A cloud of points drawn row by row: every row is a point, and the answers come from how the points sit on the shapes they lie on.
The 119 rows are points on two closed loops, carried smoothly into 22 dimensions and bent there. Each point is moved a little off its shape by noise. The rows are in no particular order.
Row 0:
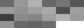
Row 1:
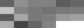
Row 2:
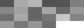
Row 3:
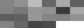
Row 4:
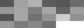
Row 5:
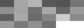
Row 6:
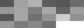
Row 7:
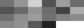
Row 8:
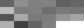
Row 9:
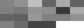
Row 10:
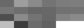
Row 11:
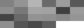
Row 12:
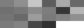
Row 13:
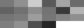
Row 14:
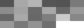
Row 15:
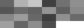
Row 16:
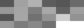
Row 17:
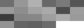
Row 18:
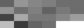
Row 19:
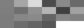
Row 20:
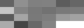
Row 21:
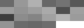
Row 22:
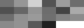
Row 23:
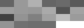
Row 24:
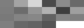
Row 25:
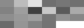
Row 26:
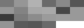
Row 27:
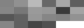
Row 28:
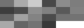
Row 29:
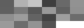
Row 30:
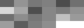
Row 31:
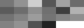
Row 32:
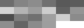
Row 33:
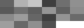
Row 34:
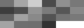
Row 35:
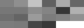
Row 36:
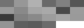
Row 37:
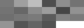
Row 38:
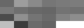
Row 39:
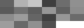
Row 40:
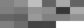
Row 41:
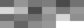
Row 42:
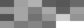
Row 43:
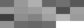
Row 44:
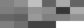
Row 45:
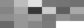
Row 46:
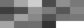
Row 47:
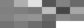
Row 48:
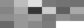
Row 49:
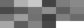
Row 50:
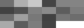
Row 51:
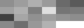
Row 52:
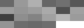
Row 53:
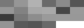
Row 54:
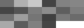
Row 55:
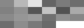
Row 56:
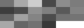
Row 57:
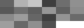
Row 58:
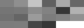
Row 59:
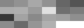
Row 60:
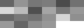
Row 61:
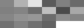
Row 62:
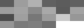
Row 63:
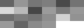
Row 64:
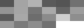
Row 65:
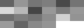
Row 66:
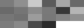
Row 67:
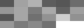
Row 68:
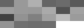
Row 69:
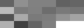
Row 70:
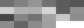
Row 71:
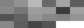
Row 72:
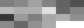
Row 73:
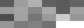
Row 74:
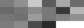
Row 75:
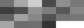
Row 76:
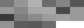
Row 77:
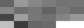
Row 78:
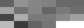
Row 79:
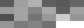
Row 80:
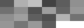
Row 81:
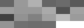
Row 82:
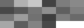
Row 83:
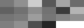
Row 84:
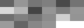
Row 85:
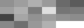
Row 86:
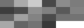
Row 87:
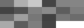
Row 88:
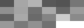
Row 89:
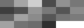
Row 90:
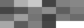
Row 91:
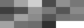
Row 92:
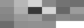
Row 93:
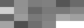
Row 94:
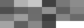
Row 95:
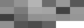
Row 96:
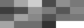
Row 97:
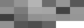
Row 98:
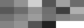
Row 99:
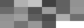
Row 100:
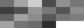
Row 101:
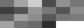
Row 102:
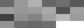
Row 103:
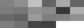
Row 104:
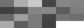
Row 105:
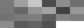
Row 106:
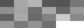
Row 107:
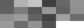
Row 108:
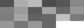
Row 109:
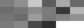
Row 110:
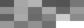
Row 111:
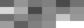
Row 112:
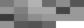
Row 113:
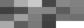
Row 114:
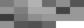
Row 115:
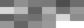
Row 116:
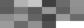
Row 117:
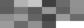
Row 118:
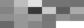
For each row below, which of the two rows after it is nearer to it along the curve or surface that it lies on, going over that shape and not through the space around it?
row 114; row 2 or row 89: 2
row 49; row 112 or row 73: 73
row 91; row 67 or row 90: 90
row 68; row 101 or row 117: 117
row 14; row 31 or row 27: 27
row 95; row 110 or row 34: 110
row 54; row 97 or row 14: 14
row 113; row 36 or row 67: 67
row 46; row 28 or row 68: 28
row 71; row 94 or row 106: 106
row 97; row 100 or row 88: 88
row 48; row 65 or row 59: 59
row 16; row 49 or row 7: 49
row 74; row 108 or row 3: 3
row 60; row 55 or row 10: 10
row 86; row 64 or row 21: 64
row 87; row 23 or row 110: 110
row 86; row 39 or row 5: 39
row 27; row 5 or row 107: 5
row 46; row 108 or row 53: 108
